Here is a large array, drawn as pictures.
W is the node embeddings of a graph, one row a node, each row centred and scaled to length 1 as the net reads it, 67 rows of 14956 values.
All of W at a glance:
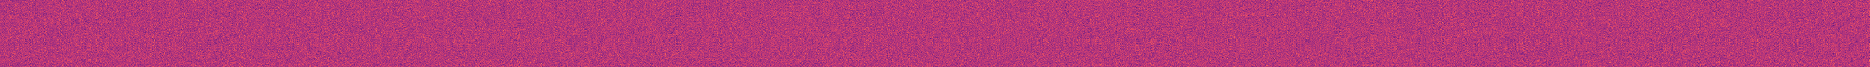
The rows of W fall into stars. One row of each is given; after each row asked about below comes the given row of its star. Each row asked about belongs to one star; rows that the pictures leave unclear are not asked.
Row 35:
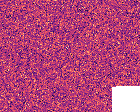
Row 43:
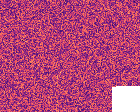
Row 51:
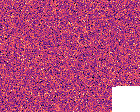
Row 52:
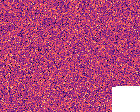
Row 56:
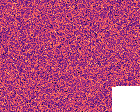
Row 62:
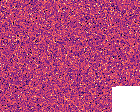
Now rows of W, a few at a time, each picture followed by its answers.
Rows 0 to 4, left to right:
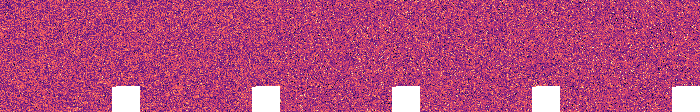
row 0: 43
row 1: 52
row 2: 56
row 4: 43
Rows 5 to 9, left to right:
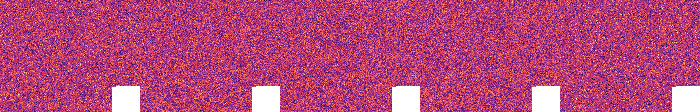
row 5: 35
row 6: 56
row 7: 51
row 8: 35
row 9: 56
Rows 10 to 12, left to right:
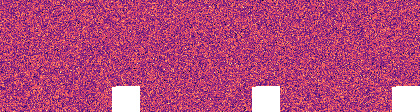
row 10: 43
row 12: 35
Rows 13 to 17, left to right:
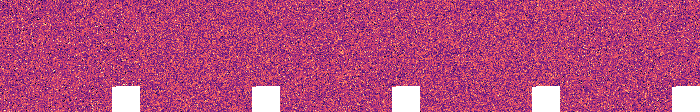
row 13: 43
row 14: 43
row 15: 35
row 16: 51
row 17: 52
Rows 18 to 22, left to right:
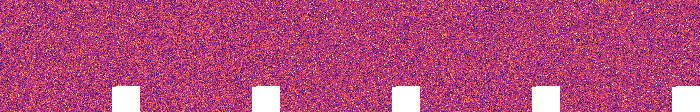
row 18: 35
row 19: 62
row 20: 62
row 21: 35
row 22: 62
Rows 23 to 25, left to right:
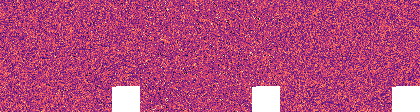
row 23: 56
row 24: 51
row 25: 56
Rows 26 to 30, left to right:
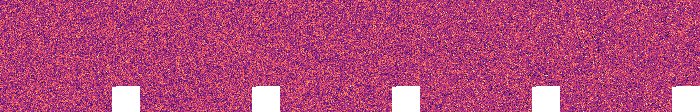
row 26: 62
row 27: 51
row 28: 35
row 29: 35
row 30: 52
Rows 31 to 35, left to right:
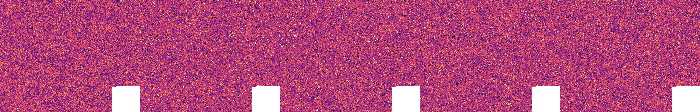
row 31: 56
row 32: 62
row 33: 56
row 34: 52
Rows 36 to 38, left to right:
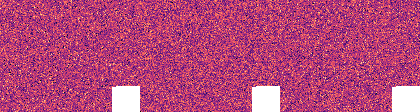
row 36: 52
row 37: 52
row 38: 35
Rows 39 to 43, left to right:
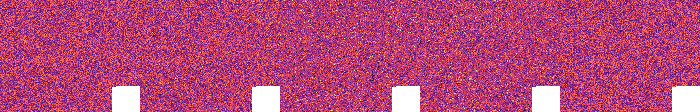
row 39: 51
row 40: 51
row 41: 51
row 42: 52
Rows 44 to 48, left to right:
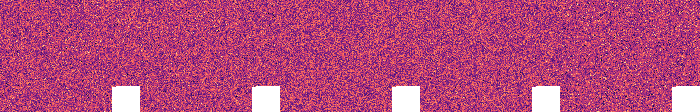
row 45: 52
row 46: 35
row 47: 62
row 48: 35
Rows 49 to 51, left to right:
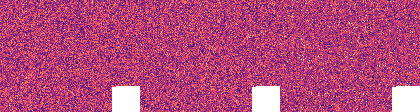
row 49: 35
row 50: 62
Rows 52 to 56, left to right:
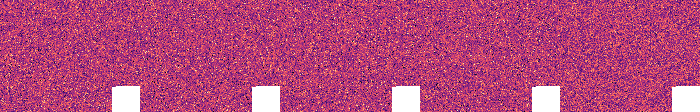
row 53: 56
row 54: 56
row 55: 51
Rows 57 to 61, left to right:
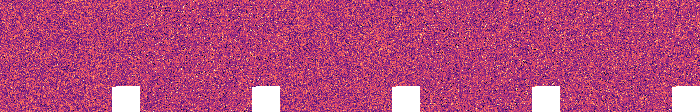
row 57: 52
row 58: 51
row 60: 43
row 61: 35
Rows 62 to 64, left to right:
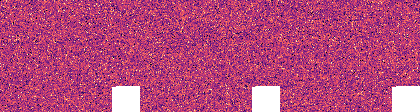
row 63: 52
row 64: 43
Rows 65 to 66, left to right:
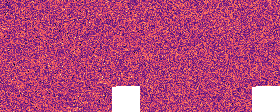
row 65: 43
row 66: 52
